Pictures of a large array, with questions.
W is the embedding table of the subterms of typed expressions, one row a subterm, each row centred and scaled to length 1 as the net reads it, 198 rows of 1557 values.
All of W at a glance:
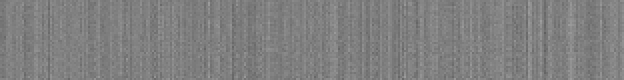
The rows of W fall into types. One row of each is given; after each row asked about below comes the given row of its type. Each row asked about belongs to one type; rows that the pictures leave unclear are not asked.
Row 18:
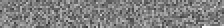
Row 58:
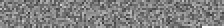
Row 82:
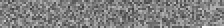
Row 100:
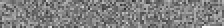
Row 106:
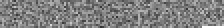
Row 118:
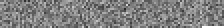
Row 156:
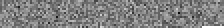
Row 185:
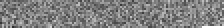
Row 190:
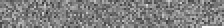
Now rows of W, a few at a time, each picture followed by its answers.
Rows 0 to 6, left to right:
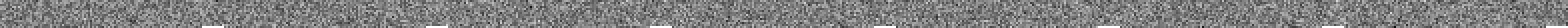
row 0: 118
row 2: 82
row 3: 156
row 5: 156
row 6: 58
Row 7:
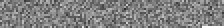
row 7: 58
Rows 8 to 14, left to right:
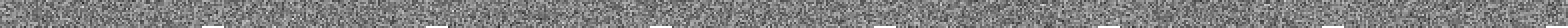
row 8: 100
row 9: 190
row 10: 190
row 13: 100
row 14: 58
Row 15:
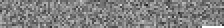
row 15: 106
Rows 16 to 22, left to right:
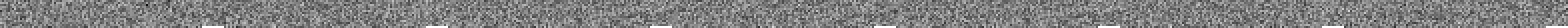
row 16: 118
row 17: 185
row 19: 18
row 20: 18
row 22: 190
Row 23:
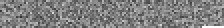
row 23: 100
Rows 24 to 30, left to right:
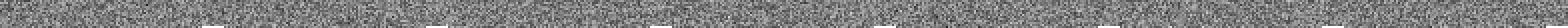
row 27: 185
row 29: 190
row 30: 58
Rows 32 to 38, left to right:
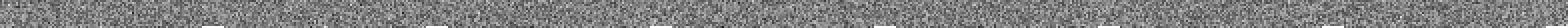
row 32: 156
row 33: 156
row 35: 58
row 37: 18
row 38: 185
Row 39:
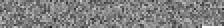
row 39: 58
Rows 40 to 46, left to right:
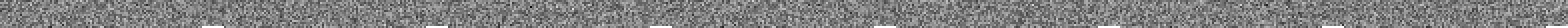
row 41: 156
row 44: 82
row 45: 106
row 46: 18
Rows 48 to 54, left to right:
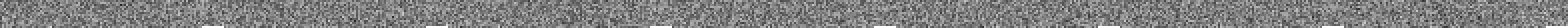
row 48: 185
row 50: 82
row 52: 118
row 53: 156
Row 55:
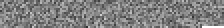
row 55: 58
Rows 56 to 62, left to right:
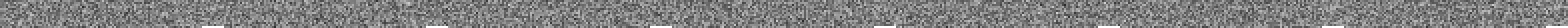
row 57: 190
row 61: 82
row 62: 106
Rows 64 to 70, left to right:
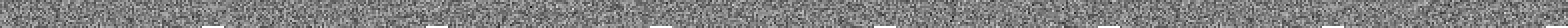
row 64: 156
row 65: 18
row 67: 58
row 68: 156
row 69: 156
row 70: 106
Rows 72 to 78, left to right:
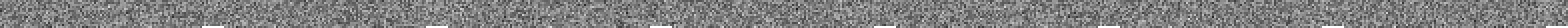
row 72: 18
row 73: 82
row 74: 58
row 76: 18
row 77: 190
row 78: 118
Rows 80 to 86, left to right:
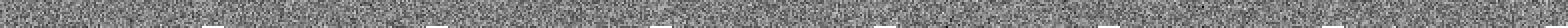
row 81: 156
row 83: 185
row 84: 58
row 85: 82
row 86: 185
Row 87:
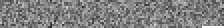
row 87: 190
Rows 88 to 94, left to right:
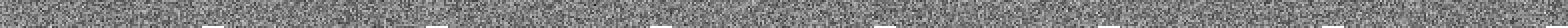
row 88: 106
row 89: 82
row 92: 118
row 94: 190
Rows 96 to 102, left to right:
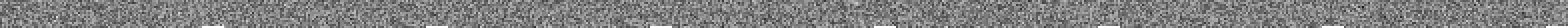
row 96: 185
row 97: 58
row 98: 58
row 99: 190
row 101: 185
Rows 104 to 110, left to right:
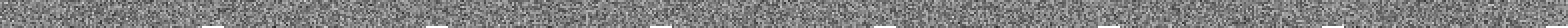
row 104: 82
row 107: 185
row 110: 100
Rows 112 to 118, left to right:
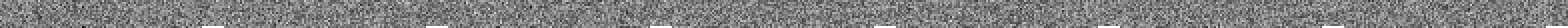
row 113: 18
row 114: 82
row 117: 18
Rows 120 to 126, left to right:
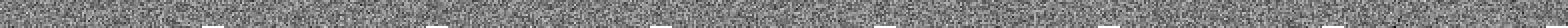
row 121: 18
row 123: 58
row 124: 106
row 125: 100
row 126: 58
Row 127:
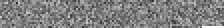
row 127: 82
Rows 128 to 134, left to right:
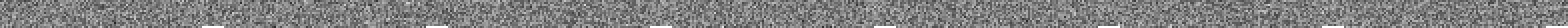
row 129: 18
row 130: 82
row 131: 118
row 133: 106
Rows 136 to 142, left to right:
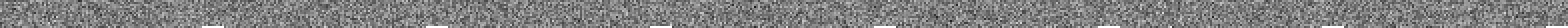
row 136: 190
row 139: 190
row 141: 118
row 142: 18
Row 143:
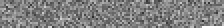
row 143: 100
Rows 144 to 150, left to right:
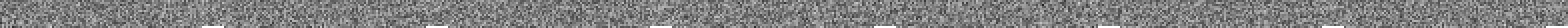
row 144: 185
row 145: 18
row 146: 82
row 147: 18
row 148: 118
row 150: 156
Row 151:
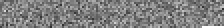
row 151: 190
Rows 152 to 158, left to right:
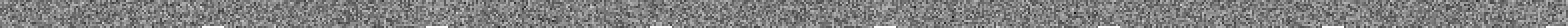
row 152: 18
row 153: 82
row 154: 100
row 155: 82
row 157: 58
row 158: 100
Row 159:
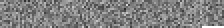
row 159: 118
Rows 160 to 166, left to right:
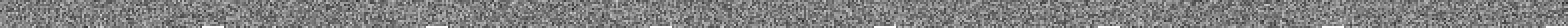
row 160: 18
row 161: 100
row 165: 82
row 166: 106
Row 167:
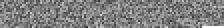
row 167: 58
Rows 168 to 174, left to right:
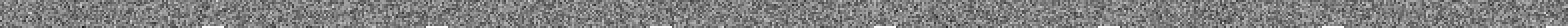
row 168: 18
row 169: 18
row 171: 185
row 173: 100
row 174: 190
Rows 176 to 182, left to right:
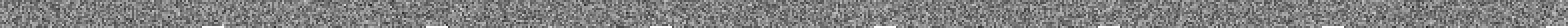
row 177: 106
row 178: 156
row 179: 185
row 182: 82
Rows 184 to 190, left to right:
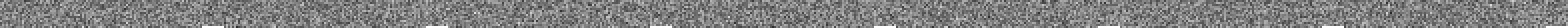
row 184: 58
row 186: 58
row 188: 100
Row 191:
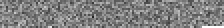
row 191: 106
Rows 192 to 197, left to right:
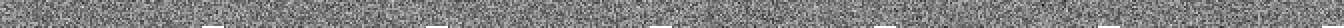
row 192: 100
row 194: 185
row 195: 100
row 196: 118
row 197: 106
